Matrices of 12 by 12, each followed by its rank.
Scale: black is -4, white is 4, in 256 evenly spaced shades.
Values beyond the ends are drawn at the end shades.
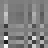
one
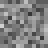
full rank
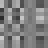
one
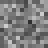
full rank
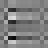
one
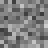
full rank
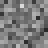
full rank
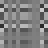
one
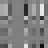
one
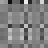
one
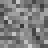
full rank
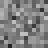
full rank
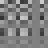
one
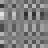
one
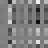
one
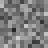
full rank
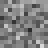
full rank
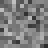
full rank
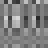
one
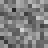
full rank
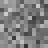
full rank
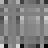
one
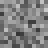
full rank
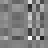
one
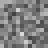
full rank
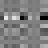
one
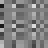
one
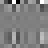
one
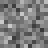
full rank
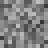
full rank
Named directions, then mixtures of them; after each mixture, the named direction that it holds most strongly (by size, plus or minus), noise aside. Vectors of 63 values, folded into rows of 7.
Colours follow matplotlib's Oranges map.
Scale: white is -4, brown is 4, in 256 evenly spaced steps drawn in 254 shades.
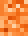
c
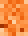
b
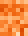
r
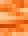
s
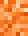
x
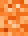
c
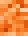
c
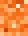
c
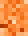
b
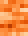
s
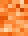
c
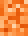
c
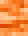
s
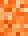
x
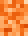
c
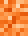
x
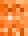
r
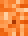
b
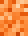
x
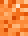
x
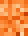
r
